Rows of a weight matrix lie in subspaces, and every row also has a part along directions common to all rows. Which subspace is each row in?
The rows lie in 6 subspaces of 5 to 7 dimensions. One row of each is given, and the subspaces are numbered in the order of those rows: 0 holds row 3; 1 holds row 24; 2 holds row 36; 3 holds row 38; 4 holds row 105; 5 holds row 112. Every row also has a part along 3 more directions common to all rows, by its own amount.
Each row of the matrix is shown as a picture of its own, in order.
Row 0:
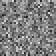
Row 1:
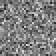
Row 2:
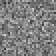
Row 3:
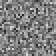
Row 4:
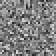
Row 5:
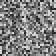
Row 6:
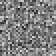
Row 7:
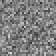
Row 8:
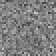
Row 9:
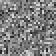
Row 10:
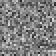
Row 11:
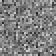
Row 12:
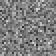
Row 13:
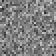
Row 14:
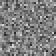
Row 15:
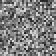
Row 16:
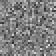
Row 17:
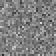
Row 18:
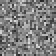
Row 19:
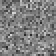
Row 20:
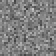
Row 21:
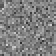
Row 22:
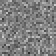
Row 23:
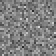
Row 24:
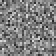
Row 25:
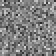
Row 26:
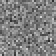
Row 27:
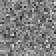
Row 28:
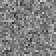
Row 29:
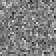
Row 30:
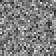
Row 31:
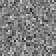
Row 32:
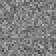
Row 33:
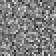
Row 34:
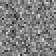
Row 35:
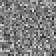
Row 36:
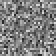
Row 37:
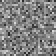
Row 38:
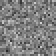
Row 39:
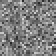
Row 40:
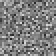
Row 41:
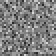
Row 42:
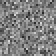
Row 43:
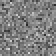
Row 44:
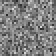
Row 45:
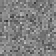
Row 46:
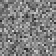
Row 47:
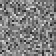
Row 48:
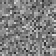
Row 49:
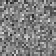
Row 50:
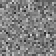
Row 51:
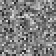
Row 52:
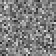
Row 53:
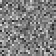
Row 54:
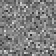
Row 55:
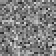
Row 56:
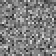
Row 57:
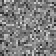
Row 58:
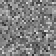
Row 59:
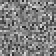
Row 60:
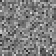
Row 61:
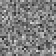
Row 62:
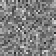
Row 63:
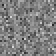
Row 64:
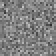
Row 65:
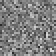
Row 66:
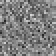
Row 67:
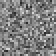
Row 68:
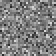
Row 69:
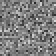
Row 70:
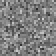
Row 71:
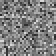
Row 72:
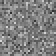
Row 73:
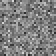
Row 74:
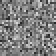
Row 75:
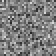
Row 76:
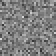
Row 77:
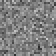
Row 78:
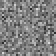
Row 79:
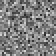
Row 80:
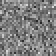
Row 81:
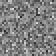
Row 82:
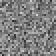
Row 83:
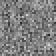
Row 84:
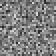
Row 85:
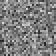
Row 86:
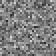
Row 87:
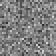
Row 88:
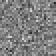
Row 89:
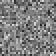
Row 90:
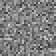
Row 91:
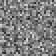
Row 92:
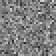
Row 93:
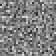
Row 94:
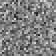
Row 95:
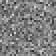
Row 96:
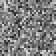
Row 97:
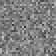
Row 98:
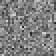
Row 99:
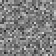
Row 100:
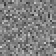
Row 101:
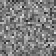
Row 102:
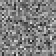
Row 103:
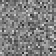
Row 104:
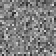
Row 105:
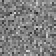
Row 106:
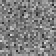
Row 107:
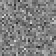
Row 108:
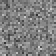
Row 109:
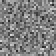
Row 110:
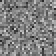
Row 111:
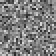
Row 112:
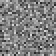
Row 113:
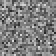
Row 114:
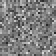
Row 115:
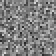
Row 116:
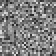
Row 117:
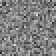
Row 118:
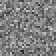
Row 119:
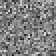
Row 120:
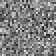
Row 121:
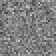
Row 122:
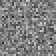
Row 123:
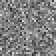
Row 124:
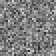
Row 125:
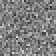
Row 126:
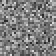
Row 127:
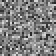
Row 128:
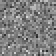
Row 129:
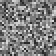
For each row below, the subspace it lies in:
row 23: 5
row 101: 5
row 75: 1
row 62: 2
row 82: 0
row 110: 1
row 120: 2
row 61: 2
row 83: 3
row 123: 1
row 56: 5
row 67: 0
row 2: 2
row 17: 3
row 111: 4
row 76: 1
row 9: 2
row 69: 3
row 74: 3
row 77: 1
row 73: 4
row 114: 2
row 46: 3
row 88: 3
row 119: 0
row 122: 2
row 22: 1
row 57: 4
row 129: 2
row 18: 2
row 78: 2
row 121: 3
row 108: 4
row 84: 0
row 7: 3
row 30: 1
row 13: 1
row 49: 5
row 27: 5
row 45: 3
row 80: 4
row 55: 3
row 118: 5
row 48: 4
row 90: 3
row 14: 5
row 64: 3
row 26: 2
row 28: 0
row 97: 4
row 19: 0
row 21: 3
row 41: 0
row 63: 3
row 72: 1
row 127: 4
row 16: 5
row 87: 0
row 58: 1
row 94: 0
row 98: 3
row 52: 4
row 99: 1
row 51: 3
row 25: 1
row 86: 5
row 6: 5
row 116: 5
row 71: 4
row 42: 2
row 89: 4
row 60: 1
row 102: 2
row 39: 3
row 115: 1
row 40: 3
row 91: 1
